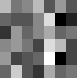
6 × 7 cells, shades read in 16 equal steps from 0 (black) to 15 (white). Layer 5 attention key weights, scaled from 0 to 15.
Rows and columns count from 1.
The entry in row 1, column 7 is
5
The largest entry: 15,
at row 5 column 5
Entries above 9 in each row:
2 1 1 2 1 2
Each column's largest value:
11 12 8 11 15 11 7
